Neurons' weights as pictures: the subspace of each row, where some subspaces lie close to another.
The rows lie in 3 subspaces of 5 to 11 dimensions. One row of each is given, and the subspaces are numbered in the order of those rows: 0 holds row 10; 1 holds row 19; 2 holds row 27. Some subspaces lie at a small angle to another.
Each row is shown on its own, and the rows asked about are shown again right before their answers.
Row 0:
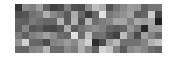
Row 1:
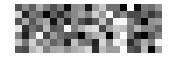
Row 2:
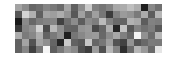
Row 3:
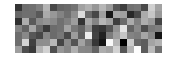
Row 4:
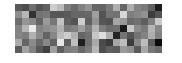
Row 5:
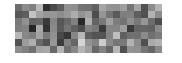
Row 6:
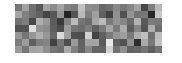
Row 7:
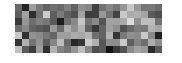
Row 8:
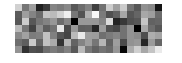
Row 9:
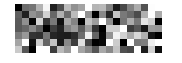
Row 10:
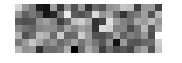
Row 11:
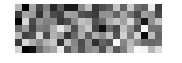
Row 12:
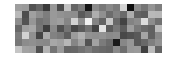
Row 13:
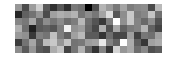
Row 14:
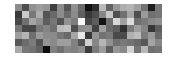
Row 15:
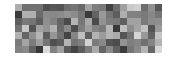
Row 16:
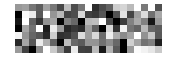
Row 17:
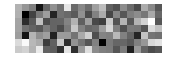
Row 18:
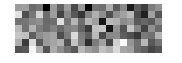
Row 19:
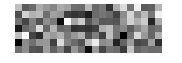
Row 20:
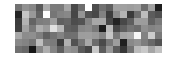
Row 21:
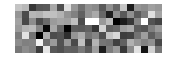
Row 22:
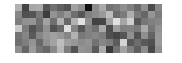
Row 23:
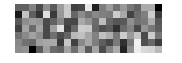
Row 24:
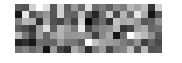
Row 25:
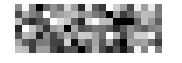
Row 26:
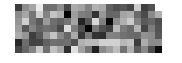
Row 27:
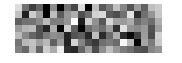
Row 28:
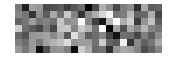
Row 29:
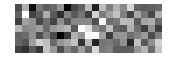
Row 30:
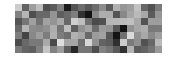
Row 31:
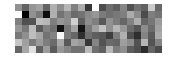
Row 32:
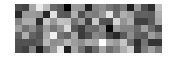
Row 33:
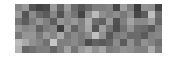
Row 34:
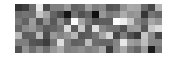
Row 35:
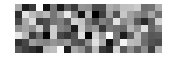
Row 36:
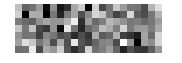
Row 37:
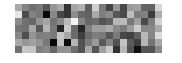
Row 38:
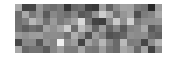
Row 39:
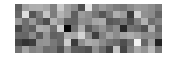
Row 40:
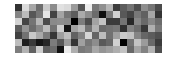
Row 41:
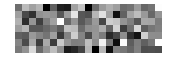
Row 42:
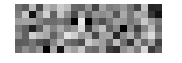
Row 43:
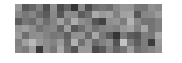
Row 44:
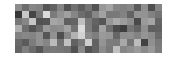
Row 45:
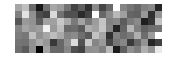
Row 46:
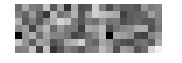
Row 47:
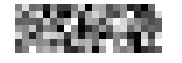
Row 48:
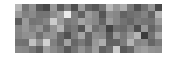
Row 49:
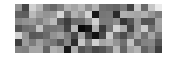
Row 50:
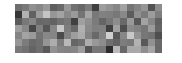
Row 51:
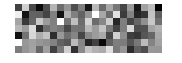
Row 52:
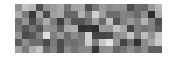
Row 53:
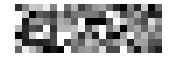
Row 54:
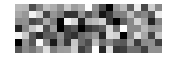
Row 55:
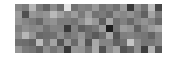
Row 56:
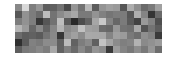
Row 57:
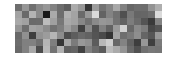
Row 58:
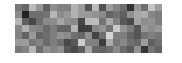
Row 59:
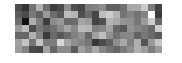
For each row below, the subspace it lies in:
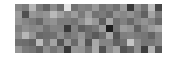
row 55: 1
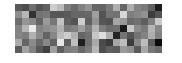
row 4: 0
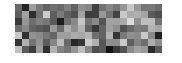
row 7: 0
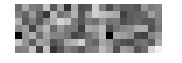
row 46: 0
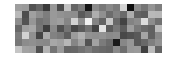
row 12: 1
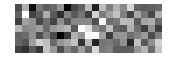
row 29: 1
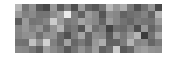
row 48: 0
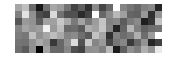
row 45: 0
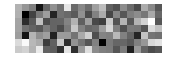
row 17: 0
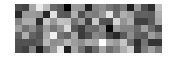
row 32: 0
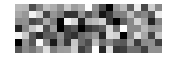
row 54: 1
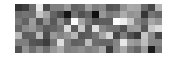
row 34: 0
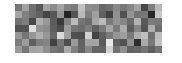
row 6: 0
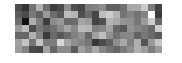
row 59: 0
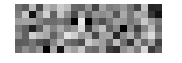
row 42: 0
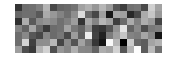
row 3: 0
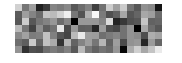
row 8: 0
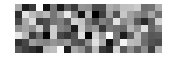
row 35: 0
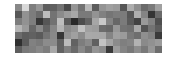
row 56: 1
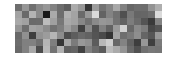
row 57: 0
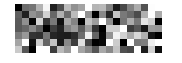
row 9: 0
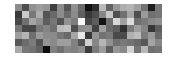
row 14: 1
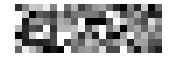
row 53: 2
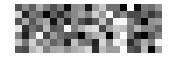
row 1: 1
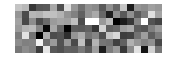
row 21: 1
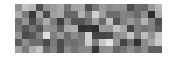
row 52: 0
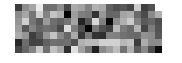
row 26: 0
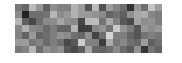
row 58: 1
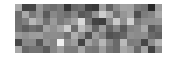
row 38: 1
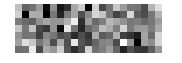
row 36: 2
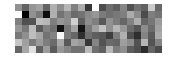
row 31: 1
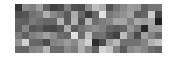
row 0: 0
